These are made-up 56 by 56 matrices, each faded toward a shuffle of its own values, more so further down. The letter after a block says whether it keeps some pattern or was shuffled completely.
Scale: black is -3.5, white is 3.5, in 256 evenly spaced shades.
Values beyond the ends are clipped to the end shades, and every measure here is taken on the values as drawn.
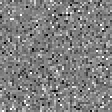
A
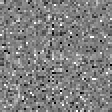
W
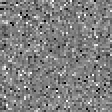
W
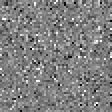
W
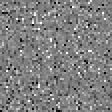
W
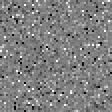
A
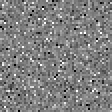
A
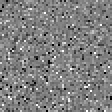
A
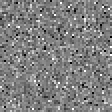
A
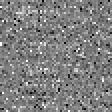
W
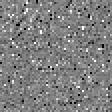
A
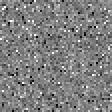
A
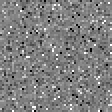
A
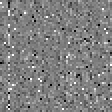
W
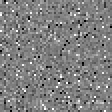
W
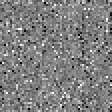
W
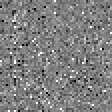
W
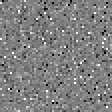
A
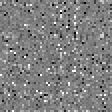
W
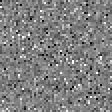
A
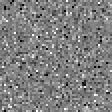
W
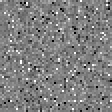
A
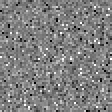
A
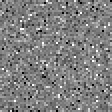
A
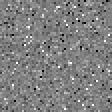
A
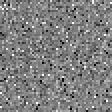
A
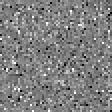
W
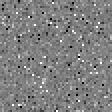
A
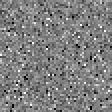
A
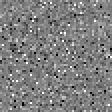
W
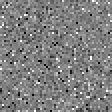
A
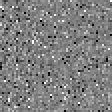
W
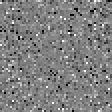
W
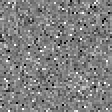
A
